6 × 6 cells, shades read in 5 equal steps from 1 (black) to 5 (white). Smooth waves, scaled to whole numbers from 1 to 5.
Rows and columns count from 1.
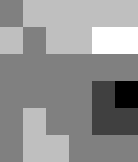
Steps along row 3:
same same same same same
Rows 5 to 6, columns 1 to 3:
3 4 3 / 3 4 4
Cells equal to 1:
1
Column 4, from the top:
4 4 3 3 3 3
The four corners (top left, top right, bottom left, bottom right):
3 4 3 3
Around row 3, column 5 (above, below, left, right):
5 2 3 3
